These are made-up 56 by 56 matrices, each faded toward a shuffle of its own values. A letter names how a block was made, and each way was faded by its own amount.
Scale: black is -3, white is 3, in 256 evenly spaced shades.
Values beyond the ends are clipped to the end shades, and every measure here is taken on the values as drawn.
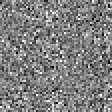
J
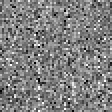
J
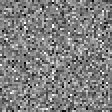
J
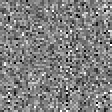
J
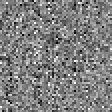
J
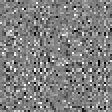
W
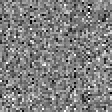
J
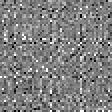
W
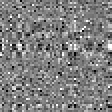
W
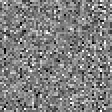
J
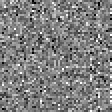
J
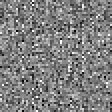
J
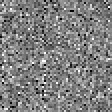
J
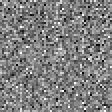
J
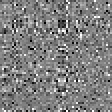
W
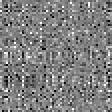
W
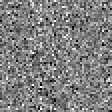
J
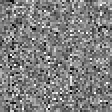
J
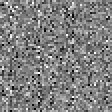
J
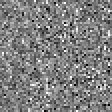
J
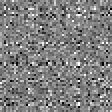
W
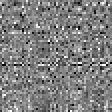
W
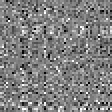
W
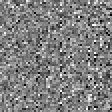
J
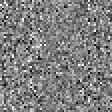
J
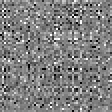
W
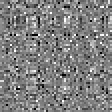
W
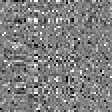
W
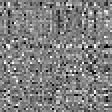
W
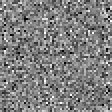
J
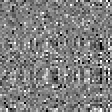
W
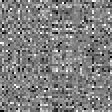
W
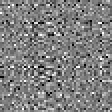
W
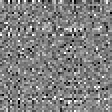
W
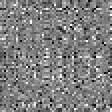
W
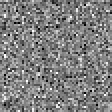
J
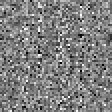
J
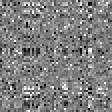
W
